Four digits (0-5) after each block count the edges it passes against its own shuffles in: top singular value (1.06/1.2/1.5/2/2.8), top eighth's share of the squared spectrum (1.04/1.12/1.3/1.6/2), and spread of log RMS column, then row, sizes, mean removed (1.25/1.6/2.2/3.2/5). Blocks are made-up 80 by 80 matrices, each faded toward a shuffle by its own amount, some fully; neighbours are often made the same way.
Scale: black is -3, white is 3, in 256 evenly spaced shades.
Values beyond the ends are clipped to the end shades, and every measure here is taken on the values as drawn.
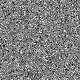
0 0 0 0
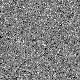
0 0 0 0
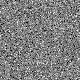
0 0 0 0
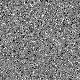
0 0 0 0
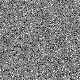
0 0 0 0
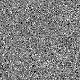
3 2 1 1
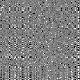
5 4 3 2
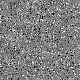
2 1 0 0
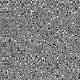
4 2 1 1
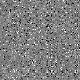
4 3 2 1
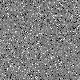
1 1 0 0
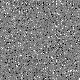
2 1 0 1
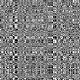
5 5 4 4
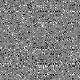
4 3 1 2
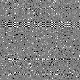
5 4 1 3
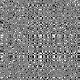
5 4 3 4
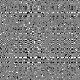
5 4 2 3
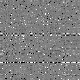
4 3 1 2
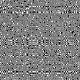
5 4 2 3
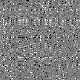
4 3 2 2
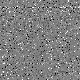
3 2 0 1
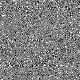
1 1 0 2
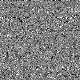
1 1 0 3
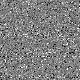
1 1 0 2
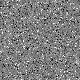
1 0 0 0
